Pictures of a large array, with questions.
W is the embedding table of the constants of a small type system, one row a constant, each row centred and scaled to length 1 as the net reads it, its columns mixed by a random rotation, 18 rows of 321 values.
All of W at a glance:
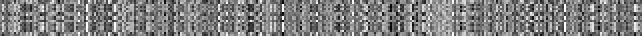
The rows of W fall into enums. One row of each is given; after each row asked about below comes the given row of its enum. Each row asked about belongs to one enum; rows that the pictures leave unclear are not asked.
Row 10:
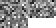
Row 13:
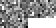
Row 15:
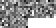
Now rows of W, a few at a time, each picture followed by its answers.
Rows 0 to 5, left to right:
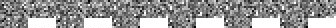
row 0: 10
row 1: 10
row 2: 15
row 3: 13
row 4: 15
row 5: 13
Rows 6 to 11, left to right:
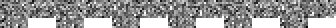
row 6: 10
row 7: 10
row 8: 15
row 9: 15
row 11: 13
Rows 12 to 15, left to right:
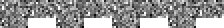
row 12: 15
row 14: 13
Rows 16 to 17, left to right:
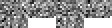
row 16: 10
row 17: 10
